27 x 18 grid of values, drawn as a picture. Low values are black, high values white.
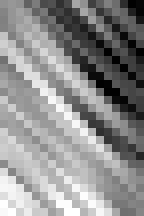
There is an overall slope up to the bottom left. Streaks slant down to the right. The top right is the ninth with the lowest average. Neither half mirrors the other.
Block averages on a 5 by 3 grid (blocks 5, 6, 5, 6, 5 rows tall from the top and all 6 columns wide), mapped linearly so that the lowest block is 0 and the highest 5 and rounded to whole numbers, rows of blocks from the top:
311 / 420 / 441 / 442 / 553
